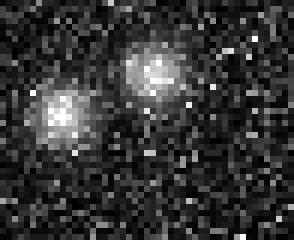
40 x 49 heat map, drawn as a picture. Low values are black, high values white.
The values are skewed, with a long tail toward high values. Neither half mirrors the other. The middle left is the ninth with the highest average. Overall the values sit about 20% of the way up the scale. There are two bumps.
